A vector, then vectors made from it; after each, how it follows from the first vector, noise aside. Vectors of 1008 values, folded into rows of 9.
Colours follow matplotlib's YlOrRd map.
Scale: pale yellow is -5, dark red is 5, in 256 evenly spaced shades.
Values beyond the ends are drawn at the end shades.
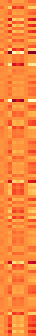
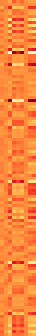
negated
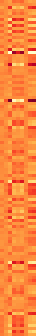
negated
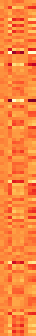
negated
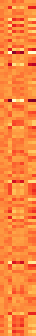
negated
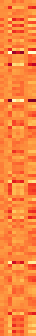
negated
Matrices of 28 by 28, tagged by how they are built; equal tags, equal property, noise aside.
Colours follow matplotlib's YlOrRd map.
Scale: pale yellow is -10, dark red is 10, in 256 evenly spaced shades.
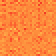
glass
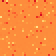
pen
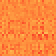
glass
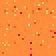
pen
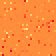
pen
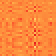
glass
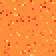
pen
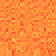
glass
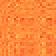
glass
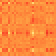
glass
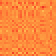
glass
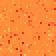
pen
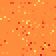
pen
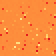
pen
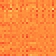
glass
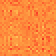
glass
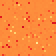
pen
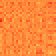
glass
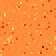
pen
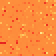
pen
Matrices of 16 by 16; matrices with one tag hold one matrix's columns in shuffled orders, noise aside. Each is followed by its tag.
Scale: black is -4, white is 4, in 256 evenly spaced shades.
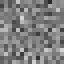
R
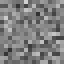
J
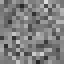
J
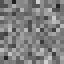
R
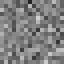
R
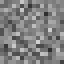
J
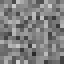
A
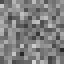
A
